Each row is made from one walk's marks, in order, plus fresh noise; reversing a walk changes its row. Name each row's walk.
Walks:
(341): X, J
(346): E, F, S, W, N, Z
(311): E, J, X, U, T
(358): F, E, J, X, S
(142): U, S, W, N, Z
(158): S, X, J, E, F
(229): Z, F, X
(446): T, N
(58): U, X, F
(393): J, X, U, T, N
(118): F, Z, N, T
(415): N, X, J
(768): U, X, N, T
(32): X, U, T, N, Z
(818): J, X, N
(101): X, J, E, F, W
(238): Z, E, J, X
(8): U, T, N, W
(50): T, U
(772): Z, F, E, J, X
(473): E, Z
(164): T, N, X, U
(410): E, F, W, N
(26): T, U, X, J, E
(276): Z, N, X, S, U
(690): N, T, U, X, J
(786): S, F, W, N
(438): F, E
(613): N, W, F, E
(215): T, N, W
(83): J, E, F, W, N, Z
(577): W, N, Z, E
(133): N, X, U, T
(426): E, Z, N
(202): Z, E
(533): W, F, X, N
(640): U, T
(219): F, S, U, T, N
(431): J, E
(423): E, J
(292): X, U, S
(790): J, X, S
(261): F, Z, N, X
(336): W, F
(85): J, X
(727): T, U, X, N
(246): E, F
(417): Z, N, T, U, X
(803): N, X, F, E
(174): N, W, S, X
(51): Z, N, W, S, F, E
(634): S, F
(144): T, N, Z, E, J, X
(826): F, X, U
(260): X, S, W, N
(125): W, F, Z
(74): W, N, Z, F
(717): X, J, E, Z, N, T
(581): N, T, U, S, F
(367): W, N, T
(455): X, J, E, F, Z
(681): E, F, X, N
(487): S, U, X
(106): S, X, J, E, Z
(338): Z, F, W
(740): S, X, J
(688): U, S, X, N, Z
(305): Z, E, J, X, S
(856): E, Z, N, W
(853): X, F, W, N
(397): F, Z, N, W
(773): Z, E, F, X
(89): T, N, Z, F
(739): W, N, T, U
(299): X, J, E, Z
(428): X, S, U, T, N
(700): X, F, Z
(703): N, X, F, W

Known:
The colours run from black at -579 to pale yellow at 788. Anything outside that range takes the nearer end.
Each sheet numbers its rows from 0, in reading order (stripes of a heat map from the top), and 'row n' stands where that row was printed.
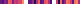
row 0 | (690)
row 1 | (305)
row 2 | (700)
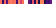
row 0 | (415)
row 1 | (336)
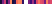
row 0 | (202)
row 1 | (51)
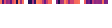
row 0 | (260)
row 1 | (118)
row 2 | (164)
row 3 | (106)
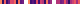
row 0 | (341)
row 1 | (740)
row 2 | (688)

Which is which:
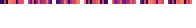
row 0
(397)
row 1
(299)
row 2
(727)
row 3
(85)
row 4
(428)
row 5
(261)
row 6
(74)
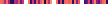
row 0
(292)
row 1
(174)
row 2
(818)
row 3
(773)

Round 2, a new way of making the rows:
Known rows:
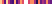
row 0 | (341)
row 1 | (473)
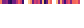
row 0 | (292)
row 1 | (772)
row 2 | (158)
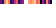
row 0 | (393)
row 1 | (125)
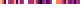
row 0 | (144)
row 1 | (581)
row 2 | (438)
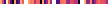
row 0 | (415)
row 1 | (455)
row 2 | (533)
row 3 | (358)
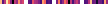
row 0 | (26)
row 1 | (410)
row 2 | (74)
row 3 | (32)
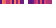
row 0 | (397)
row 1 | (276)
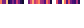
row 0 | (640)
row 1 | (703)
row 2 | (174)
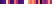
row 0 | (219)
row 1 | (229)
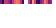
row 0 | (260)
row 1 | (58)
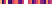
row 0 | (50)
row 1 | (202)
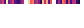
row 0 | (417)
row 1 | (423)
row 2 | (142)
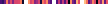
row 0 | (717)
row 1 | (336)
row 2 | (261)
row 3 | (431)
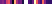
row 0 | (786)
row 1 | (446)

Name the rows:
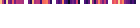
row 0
(790)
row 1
(853)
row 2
(133)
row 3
(428)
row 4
(613)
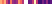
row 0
(299)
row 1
(8)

